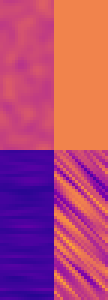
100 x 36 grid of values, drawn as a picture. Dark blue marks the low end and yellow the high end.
The table splits into 2 rows of 2 panels. Panel 1,1: middling, blotchy, faint in contrast. Panel 1,2: high, flat. Panel 2,1: very low, streaked across, faint in contrast. Panel 2,2: middling, slanting down to the right, strong in contrast.
